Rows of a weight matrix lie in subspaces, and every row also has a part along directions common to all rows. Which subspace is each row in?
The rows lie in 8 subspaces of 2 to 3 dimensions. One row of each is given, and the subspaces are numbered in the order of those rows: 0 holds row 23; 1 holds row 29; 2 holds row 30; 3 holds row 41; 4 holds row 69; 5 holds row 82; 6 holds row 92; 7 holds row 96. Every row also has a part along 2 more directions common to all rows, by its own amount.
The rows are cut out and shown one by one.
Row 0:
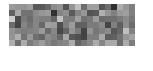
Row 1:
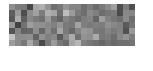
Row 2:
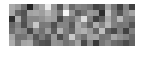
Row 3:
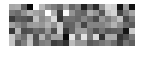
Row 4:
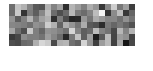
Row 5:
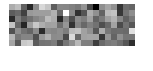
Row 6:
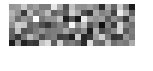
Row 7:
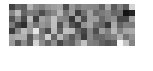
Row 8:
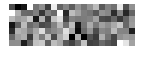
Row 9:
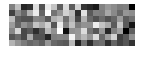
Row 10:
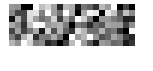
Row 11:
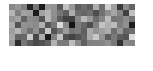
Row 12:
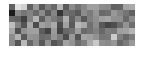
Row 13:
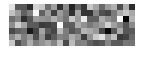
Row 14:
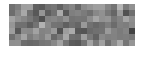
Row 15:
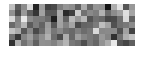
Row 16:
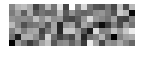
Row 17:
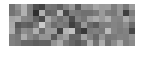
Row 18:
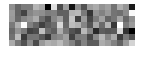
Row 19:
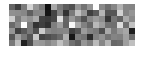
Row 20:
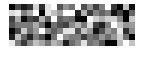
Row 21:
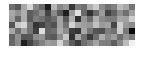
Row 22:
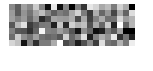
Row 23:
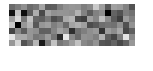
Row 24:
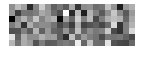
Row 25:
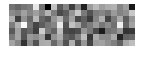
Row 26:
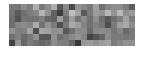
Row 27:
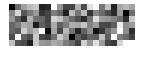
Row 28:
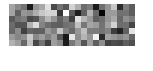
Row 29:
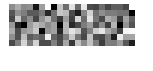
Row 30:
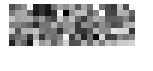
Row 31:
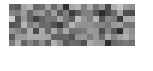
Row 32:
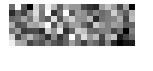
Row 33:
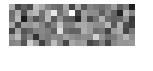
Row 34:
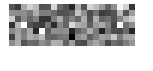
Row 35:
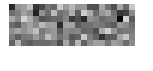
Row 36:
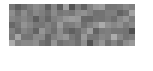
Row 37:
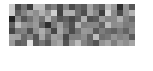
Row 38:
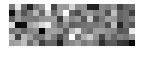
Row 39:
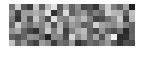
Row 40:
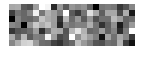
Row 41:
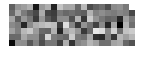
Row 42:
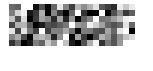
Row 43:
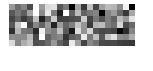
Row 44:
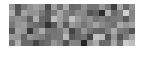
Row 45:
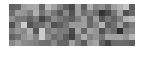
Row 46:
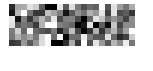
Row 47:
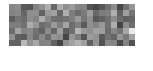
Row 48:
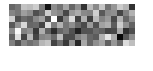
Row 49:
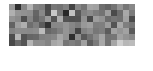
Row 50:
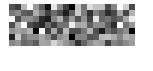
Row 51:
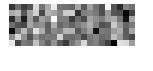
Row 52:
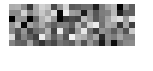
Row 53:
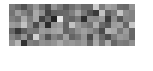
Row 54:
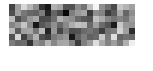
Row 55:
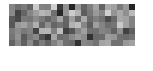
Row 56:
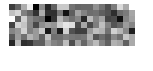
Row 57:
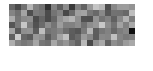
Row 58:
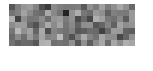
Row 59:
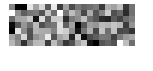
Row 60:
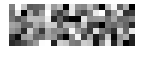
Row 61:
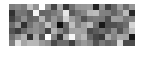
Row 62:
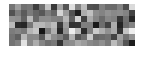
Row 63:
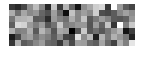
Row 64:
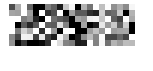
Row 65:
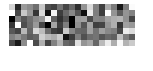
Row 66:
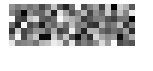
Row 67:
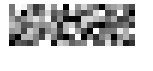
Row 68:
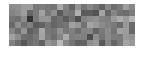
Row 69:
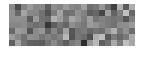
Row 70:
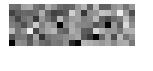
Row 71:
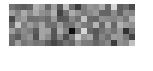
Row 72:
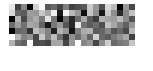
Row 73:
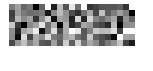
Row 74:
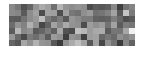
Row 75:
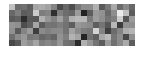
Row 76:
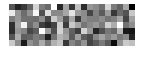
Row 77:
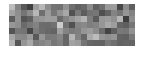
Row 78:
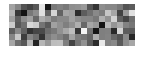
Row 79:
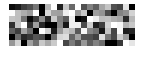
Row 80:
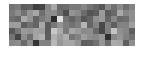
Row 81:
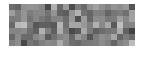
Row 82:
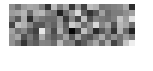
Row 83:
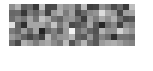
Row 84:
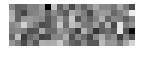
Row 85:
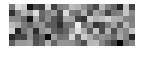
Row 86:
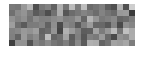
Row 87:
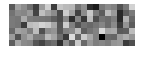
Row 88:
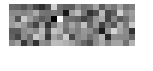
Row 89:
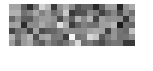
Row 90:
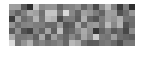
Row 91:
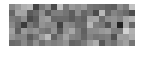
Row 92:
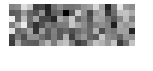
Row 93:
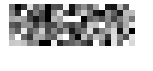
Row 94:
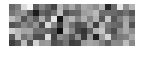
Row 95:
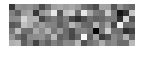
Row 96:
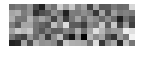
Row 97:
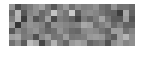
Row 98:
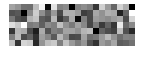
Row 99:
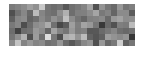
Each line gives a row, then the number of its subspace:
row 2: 1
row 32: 0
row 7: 6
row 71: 5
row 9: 0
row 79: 6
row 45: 2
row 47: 7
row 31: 2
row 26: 3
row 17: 7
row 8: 6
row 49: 0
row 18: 2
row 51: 6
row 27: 6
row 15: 6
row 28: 2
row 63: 5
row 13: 3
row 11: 7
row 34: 2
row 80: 1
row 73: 1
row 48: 1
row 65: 0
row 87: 3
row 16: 4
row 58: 1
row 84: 2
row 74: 7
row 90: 3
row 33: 0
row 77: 3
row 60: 4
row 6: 4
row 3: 1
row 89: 3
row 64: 7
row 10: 5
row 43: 2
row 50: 2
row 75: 3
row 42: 5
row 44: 4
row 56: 3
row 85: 6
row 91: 5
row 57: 4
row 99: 7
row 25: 1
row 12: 6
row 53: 1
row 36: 4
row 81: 5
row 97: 0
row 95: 3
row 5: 2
